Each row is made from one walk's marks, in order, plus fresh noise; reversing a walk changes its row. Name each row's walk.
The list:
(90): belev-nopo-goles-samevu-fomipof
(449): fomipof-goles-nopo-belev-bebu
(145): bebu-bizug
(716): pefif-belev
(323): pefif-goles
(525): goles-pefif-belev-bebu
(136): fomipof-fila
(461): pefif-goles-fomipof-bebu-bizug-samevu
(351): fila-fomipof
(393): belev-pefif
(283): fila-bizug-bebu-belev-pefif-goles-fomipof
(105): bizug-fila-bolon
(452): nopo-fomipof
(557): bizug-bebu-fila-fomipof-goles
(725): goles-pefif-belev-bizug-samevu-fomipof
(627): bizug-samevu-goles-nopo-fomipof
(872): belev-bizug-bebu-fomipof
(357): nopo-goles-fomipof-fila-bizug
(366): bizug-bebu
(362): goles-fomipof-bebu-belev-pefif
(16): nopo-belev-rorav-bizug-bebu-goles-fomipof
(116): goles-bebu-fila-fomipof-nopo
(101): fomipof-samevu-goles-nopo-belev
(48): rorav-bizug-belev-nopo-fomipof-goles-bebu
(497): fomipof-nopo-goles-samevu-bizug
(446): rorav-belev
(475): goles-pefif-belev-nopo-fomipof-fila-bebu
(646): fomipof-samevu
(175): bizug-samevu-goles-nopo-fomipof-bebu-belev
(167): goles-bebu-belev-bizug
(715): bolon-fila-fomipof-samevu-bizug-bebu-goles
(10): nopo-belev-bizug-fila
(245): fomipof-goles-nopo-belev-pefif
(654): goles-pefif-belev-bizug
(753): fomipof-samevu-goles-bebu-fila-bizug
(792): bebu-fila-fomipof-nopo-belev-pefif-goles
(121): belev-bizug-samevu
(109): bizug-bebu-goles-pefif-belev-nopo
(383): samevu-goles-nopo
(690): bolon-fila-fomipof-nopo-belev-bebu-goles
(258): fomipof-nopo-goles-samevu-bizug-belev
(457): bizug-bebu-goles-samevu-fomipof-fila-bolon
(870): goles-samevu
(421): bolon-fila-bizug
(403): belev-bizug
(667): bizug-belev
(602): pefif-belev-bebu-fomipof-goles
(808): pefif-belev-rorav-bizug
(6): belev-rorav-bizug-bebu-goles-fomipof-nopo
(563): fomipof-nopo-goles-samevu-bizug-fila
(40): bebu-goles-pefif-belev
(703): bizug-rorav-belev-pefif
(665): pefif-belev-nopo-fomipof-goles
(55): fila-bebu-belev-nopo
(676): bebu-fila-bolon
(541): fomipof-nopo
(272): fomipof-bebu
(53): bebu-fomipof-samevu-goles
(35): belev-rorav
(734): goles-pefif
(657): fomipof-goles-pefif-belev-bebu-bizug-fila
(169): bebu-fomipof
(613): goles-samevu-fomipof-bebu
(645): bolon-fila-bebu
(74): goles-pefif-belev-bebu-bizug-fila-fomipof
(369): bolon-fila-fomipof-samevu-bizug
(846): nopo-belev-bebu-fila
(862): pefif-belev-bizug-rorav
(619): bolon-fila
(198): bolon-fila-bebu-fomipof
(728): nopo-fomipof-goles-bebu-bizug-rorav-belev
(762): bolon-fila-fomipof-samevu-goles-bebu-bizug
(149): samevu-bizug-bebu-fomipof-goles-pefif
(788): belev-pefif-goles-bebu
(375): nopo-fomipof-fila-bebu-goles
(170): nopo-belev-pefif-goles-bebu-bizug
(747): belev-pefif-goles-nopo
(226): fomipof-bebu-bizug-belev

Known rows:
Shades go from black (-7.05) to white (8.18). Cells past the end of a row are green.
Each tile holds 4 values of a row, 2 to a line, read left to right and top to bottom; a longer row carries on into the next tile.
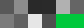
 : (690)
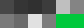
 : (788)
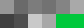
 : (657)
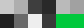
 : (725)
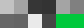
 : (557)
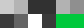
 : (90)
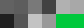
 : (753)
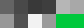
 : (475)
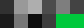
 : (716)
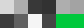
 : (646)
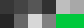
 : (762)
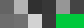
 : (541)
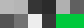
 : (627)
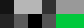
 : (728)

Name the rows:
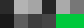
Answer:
(258)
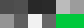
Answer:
(48)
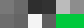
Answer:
(715)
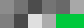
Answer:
(846)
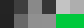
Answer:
(145)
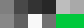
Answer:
(613)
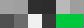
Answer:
(16)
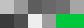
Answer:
(563)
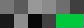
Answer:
(393)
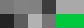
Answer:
(357)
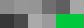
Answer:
(10)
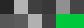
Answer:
(55)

